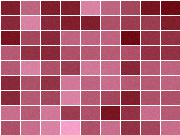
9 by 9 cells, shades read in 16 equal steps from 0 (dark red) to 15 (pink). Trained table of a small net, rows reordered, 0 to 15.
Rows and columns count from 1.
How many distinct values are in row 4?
4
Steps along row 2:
up down down same up down same down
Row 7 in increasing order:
2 3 6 6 7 7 8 8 12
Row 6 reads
3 7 4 11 9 10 8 8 9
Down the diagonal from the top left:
2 12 3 7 11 10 2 10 10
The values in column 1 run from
1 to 10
